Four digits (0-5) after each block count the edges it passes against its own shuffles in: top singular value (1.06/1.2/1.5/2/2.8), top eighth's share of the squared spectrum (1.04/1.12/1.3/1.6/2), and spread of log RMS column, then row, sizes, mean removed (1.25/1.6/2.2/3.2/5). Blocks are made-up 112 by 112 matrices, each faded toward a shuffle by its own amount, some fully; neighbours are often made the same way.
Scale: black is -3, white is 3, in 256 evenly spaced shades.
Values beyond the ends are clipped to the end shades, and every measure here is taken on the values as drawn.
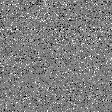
1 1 0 2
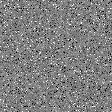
1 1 0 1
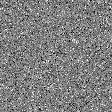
0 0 0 0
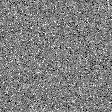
0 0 0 0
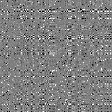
5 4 3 3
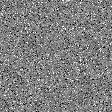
2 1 0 0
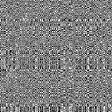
5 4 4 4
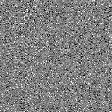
4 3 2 1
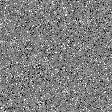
1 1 0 0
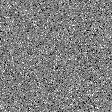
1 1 0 0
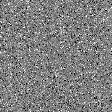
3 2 1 0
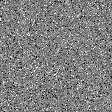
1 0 0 0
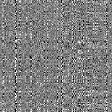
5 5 4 3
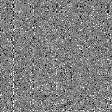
4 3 2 1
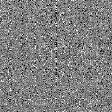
4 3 3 1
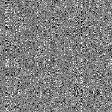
4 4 3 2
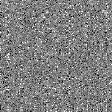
3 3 2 1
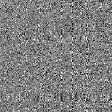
4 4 3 2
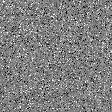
2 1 0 0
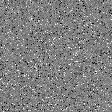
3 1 0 0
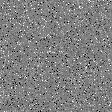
0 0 0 0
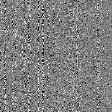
2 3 4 0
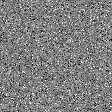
0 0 0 0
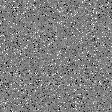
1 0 0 1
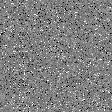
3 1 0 0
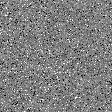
0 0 0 0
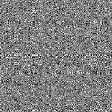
4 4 2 3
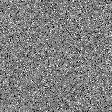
2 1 0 0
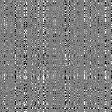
5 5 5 3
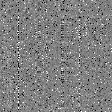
4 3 2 1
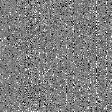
2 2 3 0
